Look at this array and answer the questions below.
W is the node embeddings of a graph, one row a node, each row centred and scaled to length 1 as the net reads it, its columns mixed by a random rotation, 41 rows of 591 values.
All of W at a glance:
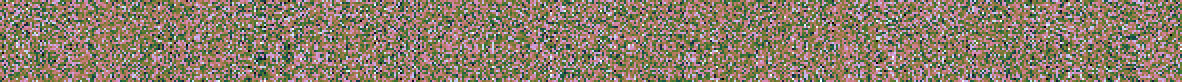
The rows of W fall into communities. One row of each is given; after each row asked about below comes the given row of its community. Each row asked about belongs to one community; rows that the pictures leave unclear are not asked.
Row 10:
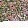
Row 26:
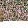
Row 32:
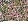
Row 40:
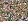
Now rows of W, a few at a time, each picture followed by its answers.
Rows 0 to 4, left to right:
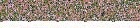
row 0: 26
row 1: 32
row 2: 32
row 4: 26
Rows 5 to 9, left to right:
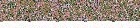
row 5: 40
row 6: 10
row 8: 32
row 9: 40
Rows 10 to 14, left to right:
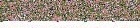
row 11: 32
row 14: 40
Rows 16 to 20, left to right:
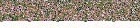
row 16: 26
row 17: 40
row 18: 32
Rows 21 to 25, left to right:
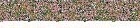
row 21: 40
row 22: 10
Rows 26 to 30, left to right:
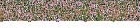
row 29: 26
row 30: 26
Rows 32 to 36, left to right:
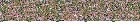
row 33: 40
